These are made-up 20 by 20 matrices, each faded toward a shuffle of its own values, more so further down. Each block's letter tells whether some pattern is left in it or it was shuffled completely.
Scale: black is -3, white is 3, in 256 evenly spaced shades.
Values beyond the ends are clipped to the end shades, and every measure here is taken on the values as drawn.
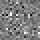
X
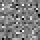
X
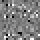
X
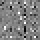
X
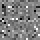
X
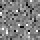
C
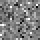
C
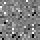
X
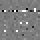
X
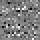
X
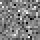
C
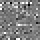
X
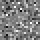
C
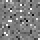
C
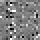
X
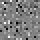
X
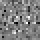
X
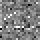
X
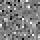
C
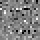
X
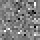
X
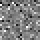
X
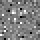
C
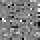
X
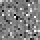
C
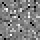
C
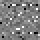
X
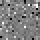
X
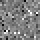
C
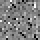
C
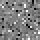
C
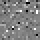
X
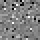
C
